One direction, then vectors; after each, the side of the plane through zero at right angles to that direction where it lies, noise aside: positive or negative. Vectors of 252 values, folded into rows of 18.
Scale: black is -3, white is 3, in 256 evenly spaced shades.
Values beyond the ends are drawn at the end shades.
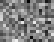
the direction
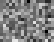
positive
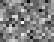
positive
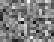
negative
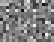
negative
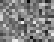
positive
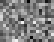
positive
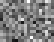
negative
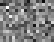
positive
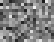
negative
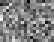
positive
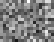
negative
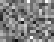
negative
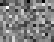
positive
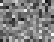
positive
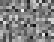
positive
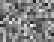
negative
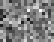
negative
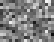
negative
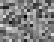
positive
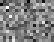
positive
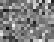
negative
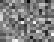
positive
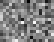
positive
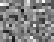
negative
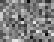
positive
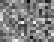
positive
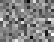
positive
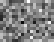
negative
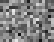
positive
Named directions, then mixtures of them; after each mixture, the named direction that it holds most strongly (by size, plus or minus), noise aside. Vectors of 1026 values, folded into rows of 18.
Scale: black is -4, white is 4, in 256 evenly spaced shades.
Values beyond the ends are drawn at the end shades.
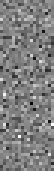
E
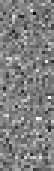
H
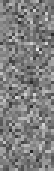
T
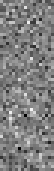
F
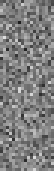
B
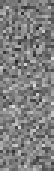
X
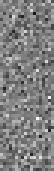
H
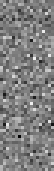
E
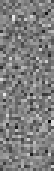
E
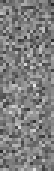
X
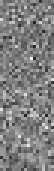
F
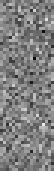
T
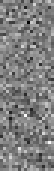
F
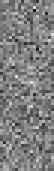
T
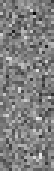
H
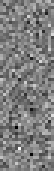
F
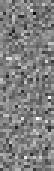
H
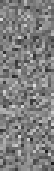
X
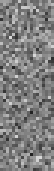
X
